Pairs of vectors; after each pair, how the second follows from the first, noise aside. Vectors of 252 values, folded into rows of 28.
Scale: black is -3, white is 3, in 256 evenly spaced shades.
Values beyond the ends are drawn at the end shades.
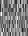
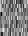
sign-scrambled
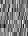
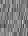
shrunk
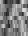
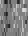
partly zeroed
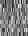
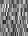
shuffled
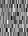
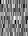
shuffled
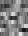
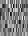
shuffled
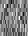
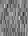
shrunk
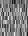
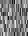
sign-scrambled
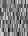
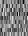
shuffled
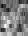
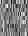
shuffled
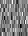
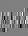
partly zeroed
